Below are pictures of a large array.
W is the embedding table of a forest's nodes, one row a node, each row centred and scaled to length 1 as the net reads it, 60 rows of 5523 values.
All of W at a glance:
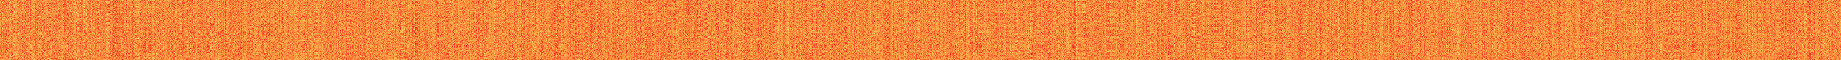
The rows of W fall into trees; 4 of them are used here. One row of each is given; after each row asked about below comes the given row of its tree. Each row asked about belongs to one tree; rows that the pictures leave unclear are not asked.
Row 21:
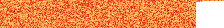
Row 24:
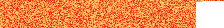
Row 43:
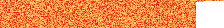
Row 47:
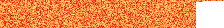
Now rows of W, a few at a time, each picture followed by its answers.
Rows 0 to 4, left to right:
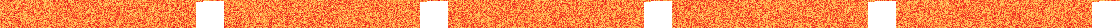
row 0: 21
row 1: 43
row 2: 43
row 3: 24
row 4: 21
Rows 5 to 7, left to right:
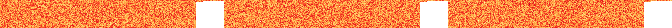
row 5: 47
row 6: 21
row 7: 21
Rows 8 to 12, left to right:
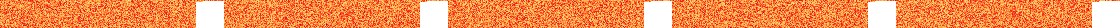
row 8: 24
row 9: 21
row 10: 43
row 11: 21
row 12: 21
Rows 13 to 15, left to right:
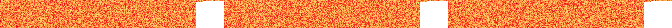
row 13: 43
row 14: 43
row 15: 43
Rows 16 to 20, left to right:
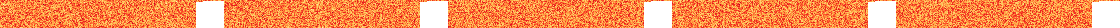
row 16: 47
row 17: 24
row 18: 43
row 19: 43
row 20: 21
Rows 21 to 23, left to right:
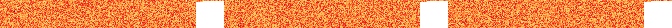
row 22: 43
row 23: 43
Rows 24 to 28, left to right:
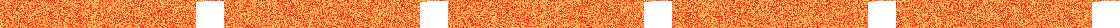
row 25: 21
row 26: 24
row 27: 43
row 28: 43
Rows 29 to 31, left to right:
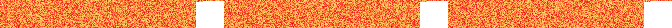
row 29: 43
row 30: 24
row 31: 24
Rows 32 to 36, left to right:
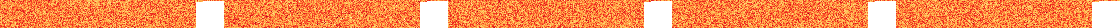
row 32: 24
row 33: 47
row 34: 47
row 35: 24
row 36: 43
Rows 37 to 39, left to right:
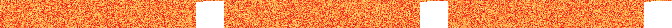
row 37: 43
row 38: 21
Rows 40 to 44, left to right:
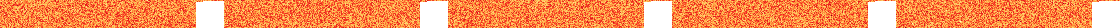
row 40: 21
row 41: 47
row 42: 24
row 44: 47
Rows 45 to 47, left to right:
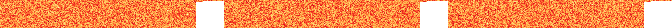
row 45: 47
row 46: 47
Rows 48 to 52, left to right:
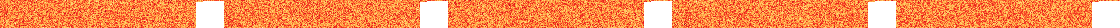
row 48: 24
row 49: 47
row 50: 43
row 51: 43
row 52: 47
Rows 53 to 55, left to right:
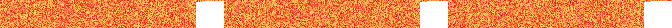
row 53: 21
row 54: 21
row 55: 43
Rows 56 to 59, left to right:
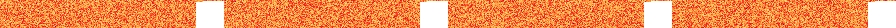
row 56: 24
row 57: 21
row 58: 21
